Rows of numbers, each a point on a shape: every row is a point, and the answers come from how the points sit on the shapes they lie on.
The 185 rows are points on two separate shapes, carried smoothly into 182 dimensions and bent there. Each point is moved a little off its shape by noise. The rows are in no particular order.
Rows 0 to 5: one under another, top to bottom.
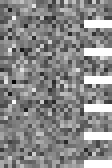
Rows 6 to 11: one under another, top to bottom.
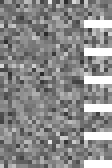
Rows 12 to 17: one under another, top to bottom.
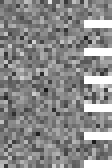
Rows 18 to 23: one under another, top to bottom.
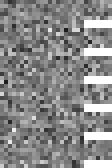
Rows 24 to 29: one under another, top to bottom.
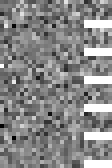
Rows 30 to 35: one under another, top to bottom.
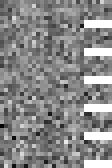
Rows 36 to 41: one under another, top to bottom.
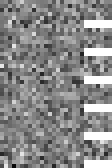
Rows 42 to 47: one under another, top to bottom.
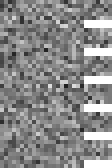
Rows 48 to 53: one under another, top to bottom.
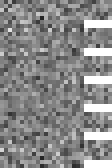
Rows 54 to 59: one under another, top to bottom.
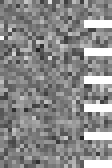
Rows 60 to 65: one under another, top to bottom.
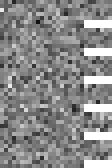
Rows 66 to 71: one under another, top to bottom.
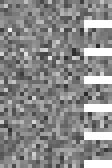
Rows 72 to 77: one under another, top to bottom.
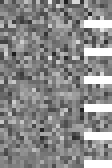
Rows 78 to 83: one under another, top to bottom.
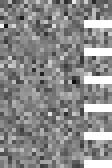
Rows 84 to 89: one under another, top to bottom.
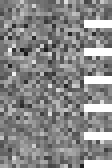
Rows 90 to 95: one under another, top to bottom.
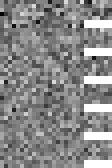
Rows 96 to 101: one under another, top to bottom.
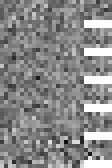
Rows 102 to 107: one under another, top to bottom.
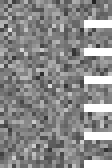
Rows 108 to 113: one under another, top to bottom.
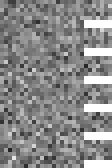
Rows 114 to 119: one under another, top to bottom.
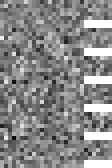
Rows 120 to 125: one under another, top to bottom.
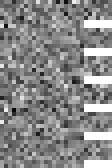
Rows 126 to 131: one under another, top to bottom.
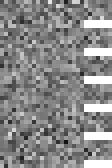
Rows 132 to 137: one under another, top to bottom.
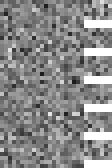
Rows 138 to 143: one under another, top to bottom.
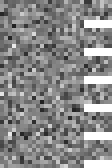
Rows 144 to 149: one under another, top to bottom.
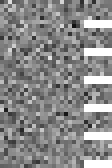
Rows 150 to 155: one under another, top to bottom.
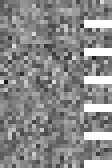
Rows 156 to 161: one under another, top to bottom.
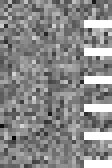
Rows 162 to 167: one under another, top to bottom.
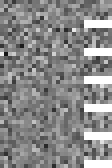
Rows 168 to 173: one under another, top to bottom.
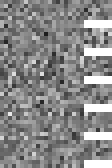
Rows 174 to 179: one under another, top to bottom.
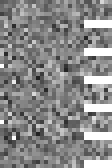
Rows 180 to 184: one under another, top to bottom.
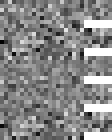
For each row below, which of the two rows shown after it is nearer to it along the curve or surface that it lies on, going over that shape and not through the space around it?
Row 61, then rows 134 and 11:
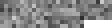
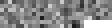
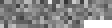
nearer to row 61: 11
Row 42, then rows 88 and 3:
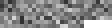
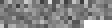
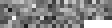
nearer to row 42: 88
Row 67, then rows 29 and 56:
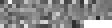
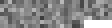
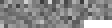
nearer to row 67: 56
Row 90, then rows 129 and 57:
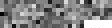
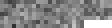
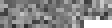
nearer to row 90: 57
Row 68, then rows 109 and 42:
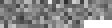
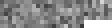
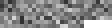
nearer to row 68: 42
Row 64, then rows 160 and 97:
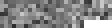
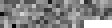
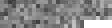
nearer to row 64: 160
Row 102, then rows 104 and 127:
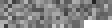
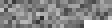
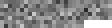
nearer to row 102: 127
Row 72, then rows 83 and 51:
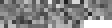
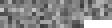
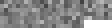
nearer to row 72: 51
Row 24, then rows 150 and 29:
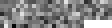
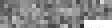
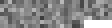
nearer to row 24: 150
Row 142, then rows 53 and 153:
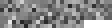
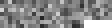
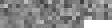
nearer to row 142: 153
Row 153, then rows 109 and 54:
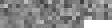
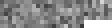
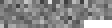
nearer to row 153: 109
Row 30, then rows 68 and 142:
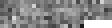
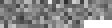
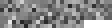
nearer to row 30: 142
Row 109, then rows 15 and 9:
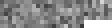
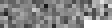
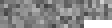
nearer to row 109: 9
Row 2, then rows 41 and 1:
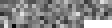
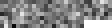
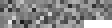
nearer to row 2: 41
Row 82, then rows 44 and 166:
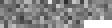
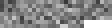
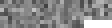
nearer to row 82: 44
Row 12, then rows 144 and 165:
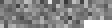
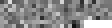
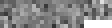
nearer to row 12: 144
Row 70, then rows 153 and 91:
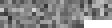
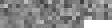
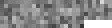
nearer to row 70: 153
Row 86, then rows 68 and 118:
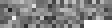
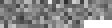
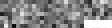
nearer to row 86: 118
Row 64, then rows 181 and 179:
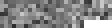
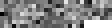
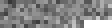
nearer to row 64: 181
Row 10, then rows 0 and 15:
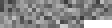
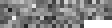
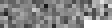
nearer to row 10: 0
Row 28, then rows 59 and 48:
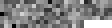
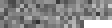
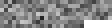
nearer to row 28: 59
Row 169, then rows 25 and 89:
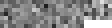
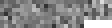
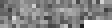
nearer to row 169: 25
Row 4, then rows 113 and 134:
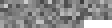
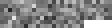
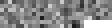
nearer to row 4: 134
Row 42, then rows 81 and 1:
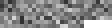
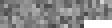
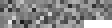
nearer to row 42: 1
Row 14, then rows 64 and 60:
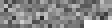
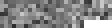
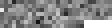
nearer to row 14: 60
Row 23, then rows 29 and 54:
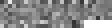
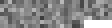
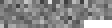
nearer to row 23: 54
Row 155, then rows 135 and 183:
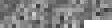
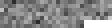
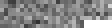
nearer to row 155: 183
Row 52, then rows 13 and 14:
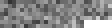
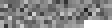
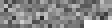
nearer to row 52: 14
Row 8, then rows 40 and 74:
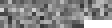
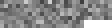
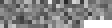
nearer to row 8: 40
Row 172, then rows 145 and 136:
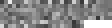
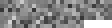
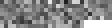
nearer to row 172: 136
